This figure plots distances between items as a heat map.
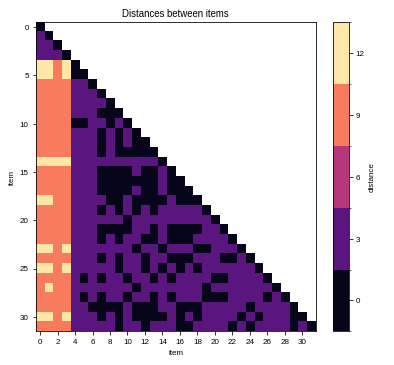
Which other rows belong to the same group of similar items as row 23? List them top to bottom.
4, 5, 6, 7, 8, 9, 10, 11, 12, 13, 14, 15, 16, 17, 18, 19, 20, 21, 22, 24, 25, 26, 27, 28, 29, 30, 31
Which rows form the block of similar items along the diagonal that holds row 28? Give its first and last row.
4 to 31
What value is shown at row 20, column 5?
3
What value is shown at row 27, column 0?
9
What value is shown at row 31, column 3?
9
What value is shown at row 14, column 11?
3
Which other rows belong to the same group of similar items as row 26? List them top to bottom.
4, 5, 6, 7, 8, 9, 10, 11, 12, 13, 14, 15, 16, 17, 18, 19, 20, 21, 22, 23, 24, 25, 27, 28, 29, 30, 31
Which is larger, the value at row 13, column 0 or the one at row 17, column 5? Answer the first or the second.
the first
